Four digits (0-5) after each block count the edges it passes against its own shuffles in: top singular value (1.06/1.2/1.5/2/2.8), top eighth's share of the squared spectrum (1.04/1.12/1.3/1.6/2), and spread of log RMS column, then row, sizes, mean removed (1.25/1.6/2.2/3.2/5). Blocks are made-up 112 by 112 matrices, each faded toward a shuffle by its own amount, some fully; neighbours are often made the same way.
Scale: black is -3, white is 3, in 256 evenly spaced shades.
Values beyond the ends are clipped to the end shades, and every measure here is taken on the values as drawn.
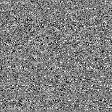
1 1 0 4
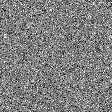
0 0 0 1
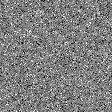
0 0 0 0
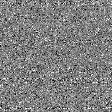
1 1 0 3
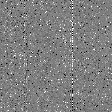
4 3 2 0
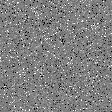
1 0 0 0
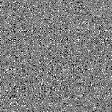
4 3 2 2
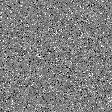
2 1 0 0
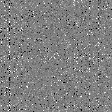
3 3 2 2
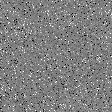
0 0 0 0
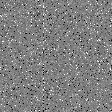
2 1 1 0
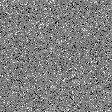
3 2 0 0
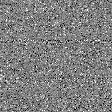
3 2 0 2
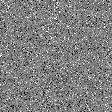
0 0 0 0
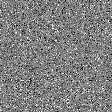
2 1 0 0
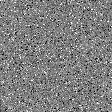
0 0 0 0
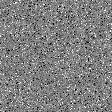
0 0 0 0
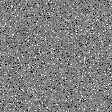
0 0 0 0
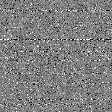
2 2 0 3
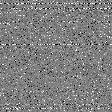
2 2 0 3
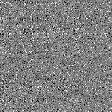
4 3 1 2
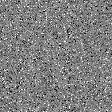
3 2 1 0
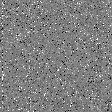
2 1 1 0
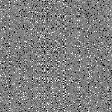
4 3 3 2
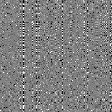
5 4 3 2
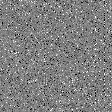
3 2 1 0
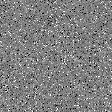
3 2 1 0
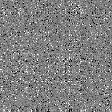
4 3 2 2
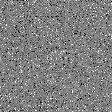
3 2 0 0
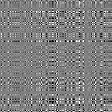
5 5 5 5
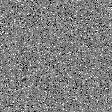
3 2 0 0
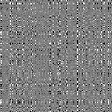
5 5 4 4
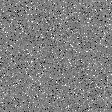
0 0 0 0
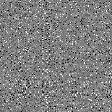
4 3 2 1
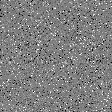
2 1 0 0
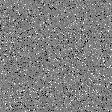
3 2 0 0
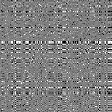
5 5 3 4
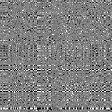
5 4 3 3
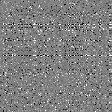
5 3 2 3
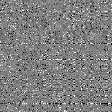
5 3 2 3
